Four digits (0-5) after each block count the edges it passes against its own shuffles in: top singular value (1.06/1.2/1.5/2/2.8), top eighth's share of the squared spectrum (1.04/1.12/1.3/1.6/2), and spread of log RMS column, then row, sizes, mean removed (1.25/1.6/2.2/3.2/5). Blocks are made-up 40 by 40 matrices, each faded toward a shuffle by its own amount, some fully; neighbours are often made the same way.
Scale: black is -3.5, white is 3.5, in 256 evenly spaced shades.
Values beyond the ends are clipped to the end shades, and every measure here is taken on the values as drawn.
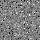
0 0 0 0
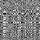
4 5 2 3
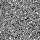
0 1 0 0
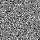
0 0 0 0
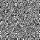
3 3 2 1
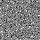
0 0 0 0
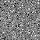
1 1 0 0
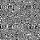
3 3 1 2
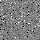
1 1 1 0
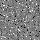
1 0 0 0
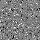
2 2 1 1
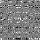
4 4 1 3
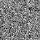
1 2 2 0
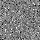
1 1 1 0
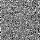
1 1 2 0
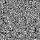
1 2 2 0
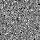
0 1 0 0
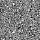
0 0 1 0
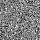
0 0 0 0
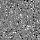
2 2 1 0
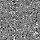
2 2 1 0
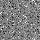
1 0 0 0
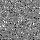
1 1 0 0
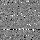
3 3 0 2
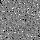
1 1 0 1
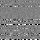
4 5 0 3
